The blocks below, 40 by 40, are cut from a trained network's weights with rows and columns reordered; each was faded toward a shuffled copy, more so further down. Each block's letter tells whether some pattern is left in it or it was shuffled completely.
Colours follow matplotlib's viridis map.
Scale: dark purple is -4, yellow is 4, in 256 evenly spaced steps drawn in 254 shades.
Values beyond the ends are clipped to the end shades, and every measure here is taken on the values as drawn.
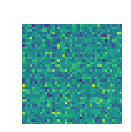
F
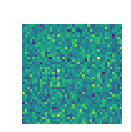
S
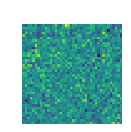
S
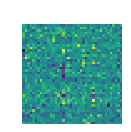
F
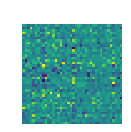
F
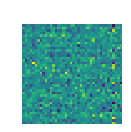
F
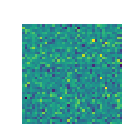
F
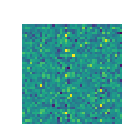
F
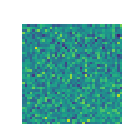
S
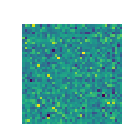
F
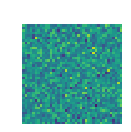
S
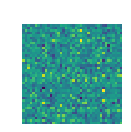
F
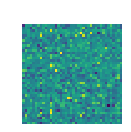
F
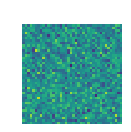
S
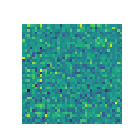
F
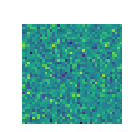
S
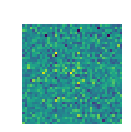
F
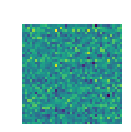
F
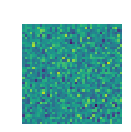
S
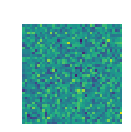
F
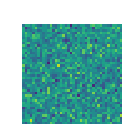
S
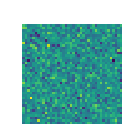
S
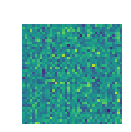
F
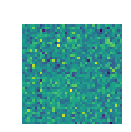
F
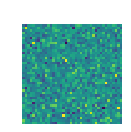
S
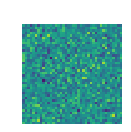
S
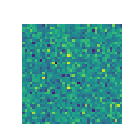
S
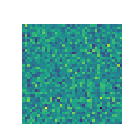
S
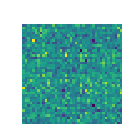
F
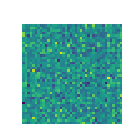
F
